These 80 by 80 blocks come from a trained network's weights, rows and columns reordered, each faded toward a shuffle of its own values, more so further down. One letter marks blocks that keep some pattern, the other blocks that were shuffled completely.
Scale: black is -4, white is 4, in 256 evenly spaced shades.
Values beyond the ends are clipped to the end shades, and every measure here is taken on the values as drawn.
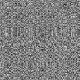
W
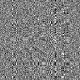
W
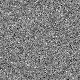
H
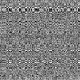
W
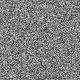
H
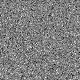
H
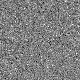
H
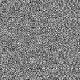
W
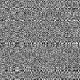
W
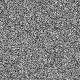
H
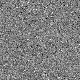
H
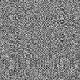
W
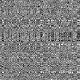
W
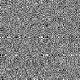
W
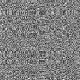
W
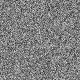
H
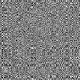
W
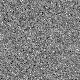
H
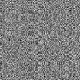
W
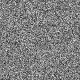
H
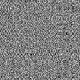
W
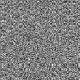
W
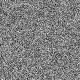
H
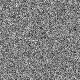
H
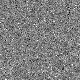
H
